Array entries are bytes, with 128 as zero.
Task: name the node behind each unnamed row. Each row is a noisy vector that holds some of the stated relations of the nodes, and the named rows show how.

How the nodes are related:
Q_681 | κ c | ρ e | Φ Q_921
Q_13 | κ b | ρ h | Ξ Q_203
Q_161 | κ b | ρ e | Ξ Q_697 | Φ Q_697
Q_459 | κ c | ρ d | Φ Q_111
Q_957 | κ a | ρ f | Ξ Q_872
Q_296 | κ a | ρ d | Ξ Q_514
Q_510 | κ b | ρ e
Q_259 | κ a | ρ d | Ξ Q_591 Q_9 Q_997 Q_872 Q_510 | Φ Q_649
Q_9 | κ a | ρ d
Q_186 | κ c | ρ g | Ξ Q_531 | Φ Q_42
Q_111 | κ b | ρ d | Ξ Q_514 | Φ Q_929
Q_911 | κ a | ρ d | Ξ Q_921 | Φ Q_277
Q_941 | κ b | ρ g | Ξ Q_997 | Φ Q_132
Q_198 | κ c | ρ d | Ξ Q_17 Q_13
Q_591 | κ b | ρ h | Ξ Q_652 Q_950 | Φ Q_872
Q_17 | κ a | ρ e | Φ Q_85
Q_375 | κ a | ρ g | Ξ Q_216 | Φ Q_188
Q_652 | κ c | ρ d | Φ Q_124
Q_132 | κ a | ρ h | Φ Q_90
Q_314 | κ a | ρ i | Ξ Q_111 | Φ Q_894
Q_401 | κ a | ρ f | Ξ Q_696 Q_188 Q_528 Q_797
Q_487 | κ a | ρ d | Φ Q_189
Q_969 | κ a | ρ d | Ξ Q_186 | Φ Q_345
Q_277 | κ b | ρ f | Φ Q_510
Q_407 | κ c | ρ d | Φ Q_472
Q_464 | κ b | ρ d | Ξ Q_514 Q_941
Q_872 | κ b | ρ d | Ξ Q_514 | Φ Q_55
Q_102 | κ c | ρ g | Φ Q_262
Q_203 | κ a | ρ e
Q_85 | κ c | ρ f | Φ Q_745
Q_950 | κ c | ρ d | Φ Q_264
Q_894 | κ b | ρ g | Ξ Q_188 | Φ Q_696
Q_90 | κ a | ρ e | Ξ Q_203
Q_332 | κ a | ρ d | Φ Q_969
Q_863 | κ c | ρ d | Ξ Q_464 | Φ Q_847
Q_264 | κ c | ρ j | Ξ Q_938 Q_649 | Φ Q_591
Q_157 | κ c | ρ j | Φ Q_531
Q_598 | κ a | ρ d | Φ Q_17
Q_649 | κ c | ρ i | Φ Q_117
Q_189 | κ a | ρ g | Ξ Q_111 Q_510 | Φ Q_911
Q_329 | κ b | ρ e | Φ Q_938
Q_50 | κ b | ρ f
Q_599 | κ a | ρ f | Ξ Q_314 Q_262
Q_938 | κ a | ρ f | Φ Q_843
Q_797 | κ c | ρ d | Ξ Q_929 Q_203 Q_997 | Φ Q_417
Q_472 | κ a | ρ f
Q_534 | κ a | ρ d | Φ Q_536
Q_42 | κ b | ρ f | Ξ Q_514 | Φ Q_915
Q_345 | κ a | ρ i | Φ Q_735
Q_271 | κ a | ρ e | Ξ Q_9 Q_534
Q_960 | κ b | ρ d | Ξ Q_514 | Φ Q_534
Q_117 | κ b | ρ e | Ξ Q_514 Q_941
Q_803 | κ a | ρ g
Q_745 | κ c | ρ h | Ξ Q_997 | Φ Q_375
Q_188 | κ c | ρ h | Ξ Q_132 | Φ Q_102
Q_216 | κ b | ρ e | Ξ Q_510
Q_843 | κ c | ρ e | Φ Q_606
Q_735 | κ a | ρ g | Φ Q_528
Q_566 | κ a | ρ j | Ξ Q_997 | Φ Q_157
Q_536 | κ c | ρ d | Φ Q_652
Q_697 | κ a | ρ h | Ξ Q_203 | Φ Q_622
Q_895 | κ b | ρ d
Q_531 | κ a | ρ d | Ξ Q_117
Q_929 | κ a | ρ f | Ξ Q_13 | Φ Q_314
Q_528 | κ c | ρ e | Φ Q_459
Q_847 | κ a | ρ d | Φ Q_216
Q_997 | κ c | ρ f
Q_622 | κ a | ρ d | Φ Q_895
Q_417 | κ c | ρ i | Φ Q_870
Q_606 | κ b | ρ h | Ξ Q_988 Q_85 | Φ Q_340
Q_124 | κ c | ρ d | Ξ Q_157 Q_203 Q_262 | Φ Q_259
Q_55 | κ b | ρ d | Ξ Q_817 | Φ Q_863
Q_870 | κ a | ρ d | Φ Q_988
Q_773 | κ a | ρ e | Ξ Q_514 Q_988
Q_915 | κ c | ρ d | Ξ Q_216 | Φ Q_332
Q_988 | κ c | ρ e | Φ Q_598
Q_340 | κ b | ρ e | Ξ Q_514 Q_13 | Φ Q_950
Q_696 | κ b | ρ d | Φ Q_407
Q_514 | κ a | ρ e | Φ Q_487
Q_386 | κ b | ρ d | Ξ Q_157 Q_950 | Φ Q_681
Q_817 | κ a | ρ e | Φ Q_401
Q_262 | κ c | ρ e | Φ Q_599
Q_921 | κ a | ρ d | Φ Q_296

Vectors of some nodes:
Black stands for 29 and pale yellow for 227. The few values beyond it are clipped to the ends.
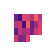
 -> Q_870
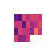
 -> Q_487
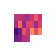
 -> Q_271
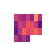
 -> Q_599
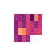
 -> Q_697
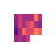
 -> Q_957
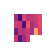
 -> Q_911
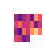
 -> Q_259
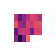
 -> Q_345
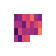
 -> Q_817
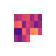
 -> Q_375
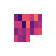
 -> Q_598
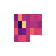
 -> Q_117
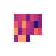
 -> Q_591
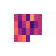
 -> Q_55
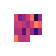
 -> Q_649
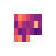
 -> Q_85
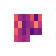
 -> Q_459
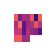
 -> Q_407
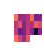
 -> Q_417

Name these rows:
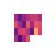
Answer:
Q_332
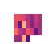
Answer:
Q_161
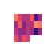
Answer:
Q_681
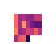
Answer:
Q_386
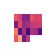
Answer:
Q_863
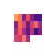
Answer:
Q_262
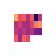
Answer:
Q_843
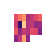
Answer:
Q_340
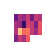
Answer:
Q_132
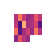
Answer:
Q_42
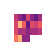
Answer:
Q_652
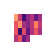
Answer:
Q_915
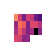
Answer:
Q_157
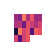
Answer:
Q_938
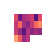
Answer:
Q_536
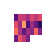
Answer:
Q_111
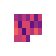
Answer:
Q_895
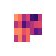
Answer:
Q_188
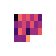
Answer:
Q_514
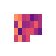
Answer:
Q_745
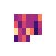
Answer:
Q_894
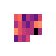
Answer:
Q_528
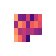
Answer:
Q_124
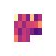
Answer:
Q_264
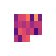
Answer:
Q_17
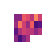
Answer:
Q_314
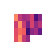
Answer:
Q_950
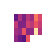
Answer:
Q_969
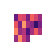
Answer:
Q_872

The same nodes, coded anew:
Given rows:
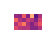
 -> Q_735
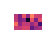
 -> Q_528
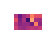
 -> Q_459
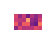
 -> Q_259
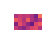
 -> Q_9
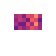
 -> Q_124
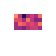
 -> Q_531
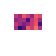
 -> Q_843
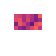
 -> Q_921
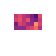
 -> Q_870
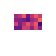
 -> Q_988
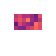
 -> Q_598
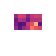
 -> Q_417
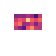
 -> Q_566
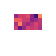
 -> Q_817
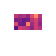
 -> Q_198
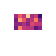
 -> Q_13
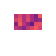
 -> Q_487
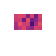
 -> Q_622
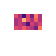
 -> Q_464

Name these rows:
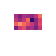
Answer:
Q_773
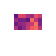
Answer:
Q_85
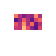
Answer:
Q_117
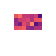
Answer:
Q_591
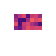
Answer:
Q_997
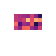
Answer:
Q_941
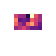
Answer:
Q_186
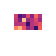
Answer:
Q_111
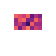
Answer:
Q_329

